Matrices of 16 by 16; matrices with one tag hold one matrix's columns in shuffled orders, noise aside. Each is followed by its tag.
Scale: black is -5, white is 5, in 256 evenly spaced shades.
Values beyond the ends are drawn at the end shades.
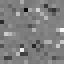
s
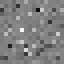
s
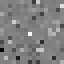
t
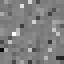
t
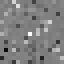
t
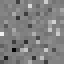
t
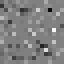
s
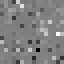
t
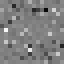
s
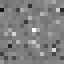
s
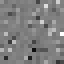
t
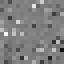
t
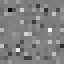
s
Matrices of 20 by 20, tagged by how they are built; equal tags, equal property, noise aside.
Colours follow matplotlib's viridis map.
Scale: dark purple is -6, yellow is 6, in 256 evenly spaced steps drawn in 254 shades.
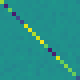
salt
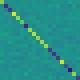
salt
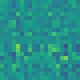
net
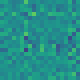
net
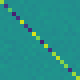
salt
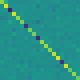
salt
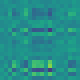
net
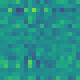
net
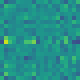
net
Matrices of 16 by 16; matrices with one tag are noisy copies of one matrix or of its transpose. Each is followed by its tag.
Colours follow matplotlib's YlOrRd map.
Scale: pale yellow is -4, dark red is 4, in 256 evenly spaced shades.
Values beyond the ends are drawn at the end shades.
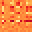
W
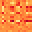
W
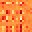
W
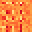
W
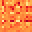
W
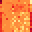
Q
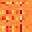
W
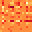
W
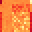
Q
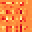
W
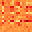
W
